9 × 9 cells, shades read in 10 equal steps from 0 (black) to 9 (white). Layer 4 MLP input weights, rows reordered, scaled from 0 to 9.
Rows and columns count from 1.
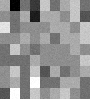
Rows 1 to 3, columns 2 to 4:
0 4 2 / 4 6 1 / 4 5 5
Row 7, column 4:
7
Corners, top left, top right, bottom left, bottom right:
6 4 3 4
